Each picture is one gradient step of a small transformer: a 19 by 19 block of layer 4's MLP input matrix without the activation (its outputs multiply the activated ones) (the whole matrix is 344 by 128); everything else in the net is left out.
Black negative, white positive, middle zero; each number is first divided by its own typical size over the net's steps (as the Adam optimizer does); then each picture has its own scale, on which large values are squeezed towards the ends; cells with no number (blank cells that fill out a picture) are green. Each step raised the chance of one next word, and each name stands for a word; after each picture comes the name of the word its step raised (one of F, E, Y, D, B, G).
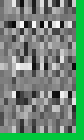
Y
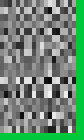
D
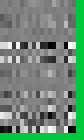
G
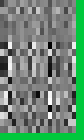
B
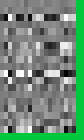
D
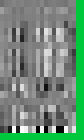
G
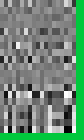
G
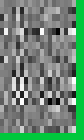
B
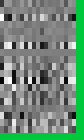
B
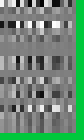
Y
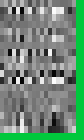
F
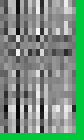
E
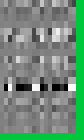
E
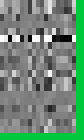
F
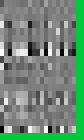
G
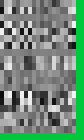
Y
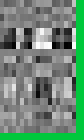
B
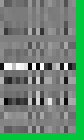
B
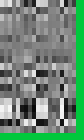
E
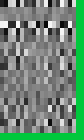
Y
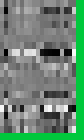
D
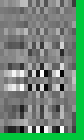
G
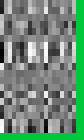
D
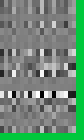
Y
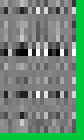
D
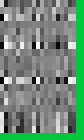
E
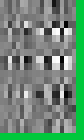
Y
